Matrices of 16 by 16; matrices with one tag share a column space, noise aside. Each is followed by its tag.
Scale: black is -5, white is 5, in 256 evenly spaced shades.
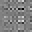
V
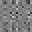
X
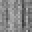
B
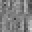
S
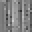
B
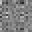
X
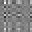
X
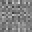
X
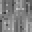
S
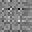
V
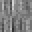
S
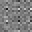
V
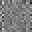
X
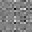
V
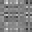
X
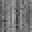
B
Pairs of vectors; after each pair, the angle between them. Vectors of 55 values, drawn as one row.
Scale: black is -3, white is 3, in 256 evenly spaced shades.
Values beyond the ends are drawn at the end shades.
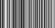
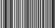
nearly opposite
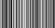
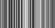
partly aligned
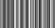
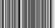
partly opposed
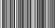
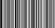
nearly opposite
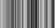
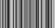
orthogonal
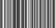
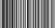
partly opposed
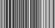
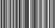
partly aligned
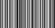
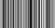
partly opposed
